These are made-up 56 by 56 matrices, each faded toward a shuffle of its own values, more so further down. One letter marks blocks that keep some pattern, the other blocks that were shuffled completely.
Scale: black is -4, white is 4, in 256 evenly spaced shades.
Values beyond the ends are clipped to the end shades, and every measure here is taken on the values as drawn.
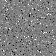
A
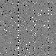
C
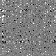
C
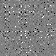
C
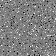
A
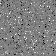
A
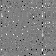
C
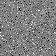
A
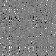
C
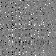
C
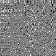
C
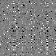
C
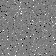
A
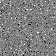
A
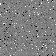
A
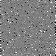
C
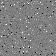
A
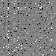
C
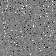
A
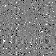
C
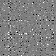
C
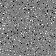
A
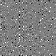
C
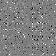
C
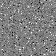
A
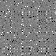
C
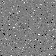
A
